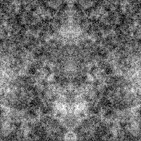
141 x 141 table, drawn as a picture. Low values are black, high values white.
The values follow a bell shape. The bottom middle is the ninth with the highest average. The texture is blotchy. No single row or column stands out from its neighbours. The left and right halves mirror each other.
